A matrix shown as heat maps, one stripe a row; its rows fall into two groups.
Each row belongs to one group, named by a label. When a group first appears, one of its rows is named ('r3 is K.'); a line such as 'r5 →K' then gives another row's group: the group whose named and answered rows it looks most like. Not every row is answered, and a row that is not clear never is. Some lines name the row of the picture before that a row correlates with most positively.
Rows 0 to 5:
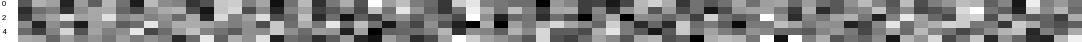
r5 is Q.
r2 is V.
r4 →V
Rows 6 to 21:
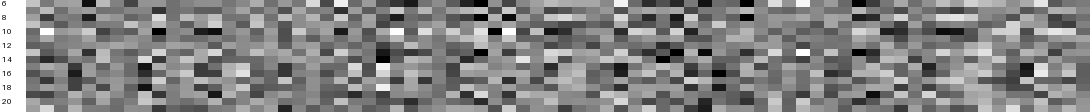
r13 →Q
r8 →Q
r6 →Q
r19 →V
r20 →Q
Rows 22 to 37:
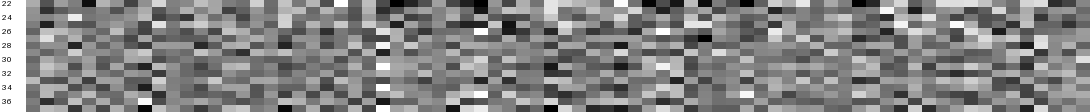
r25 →Q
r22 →Q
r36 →V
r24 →V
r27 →Q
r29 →V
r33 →Q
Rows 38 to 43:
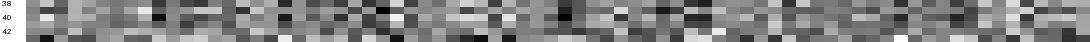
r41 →Q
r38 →Q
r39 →V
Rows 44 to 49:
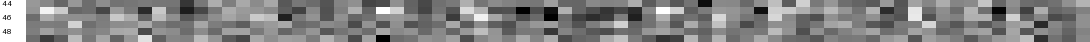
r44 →Q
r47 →V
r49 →V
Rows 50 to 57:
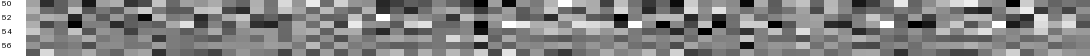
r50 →Q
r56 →Q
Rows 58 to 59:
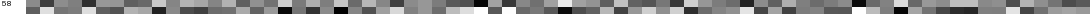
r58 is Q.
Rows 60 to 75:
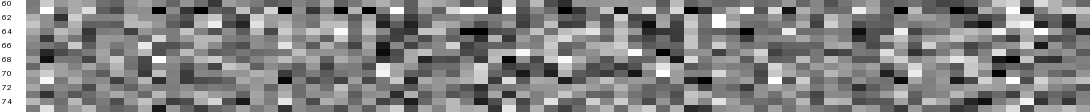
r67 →V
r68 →Q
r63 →V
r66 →V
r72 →Q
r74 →V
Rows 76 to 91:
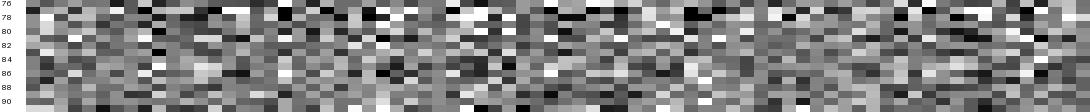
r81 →V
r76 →V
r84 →Q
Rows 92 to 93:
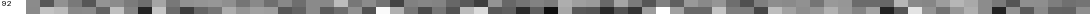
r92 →Q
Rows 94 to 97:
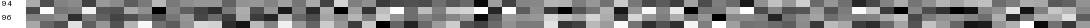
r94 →Q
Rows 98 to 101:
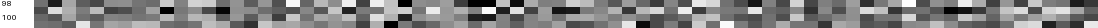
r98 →Q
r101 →V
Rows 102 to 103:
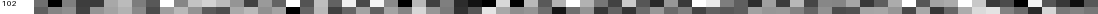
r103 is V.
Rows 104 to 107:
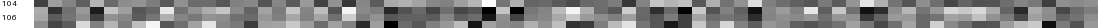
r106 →Q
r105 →Q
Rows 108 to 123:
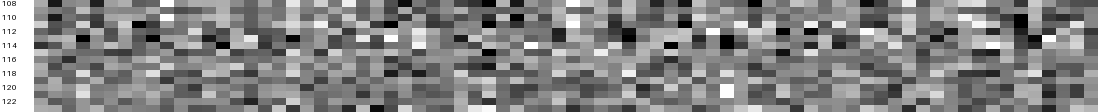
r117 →Q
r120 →V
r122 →V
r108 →Q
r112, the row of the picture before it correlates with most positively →104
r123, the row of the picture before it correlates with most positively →104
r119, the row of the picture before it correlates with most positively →104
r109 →V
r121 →V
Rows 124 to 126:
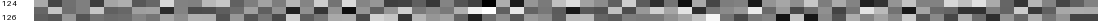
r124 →Q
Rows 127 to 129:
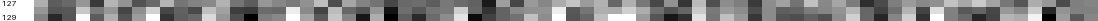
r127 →Q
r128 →V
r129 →V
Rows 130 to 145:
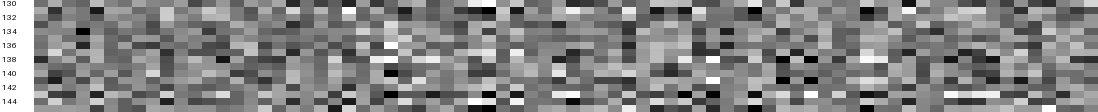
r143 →Q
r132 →Q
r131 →Q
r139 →V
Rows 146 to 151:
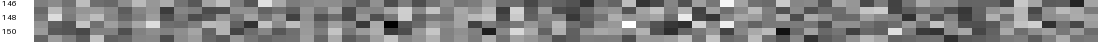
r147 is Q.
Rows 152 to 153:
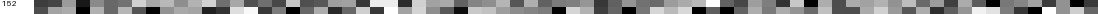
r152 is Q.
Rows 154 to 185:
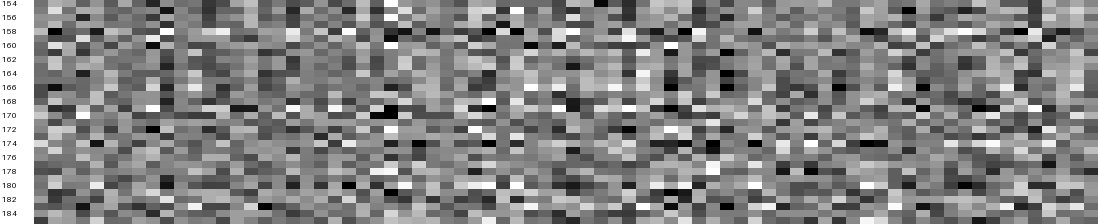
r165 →V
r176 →V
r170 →Q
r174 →Q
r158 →Q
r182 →Q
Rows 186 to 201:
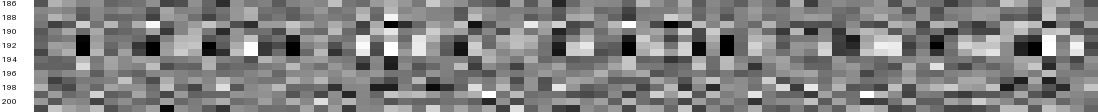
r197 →Q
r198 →Q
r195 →V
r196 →Q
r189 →V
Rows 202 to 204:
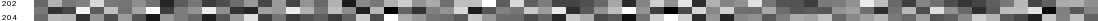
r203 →V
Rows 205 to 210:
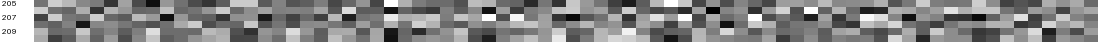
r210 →V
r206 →Q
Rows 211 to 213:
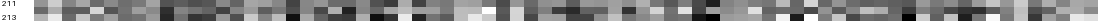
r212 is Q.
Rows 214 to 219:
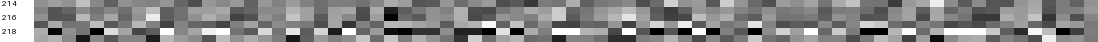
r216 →V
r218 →Q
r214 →V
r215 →V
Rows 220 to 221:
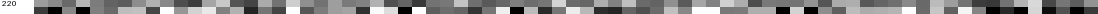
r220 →V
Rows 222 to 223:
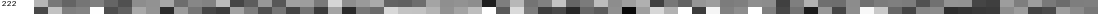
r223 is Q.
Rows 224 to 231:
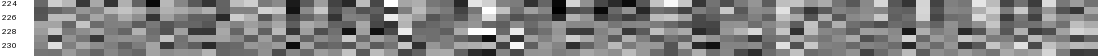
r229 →Q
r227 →Q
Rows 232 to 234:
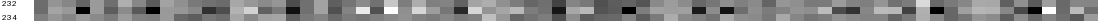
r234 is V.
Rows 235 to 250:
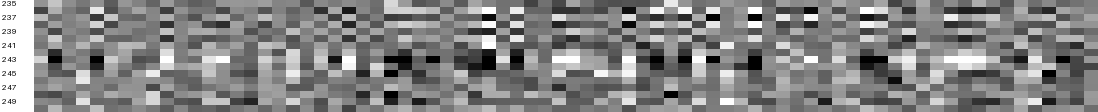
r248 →V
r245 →V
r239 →Q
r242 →Q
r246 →V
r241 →V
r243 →Q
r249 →V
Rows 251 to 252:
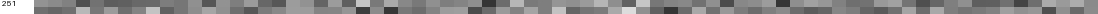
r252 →V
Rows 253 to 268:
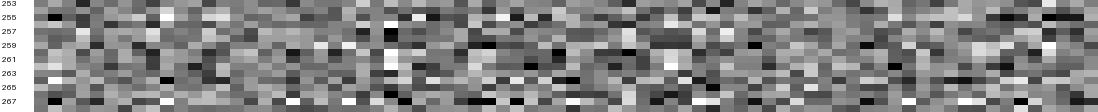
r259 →Q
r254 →Q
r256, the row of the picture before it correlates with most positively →251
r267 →Q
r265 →Q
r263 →Q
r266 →V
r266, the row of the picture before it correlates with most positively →252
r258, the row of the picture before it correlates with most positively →252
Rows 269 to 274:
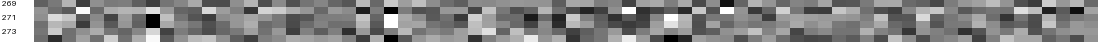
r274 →V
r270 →V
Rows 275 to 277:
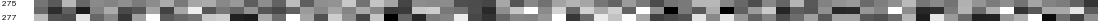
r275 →Q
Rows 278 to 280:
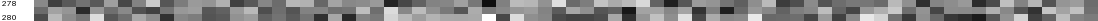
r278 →V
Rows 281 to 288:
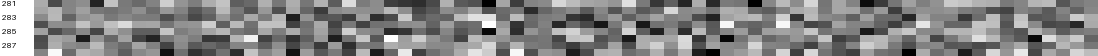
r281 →Q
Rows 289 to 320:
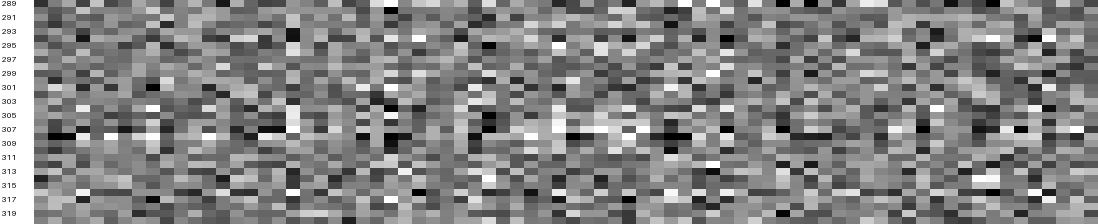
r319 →Q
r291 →Q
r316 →V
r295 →V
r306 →V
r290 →V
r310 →V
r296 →V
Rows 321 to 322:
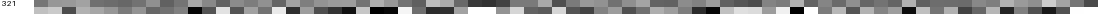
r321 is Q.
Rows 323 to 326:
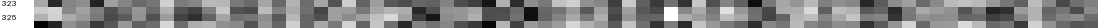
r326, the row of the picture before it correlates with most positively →321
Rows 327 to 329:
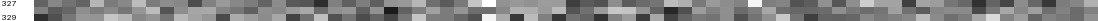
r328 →V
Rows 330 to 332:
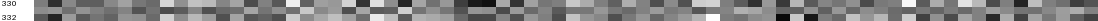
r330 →Q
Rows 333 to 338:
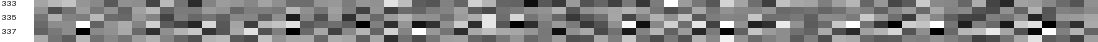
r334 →V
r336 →V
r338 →V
